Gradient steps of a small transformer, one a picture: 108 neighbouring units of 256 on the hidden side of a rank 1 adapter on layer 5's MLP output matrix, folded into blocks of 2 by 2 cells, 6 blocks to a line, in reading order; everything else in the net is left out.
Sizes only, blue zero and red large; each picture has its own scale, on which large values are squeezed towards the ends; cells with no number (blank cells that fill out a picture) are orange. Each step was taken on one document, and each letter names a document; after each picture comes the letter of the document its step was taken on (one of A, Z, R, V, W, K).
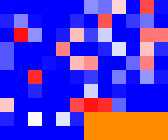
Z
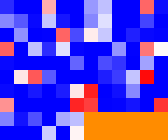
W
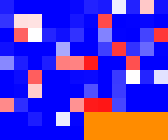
Z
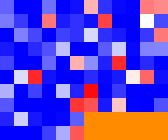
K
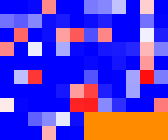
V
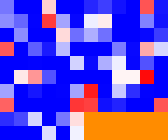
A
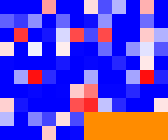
V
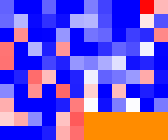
K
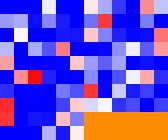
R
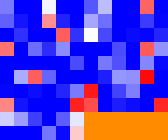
W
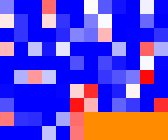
W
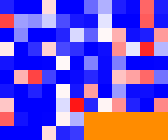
R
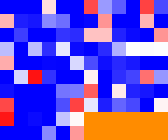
R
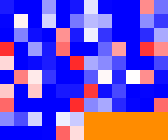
K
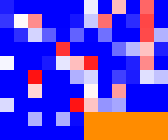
Z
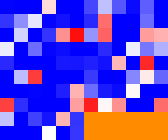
V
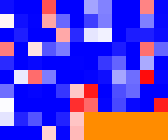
W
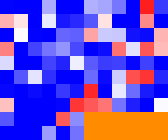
R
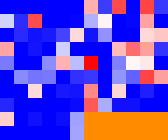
Z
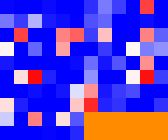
V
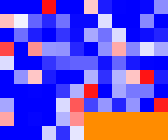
R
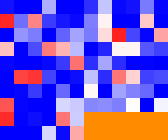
R
